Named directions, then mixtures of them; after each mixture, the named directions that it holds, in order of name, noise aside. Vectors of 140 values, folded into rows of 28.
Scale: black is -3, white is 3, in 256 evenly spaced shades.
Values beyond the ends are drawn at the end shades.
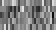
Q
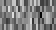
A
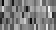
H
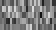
A, H, Q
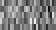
A, H, Q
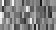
H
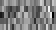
H, Q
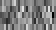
A, H, Q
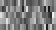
A, H, Q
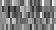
A, H, Q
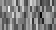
A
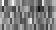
H, Q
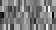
H, Q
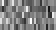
H
